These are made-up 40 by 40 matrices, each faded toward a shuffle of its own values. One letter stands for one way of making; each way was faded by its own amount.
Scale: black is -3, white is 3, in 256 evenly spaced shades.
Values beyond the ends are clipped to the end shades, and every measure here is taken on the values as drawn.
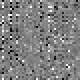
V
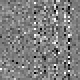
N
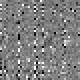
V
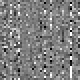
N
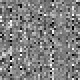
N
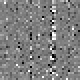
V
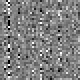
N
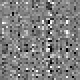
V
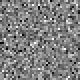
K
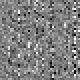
N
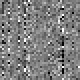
N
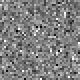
K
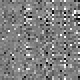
V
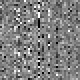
N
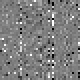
V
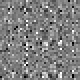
V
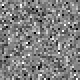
K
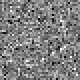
K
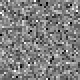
K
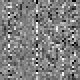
N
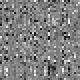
V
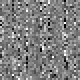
N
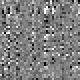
V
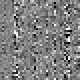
N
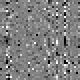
V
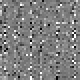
V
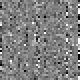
N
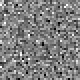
K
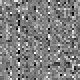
N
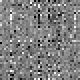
V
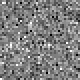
K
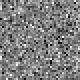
K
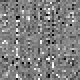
V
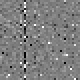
V
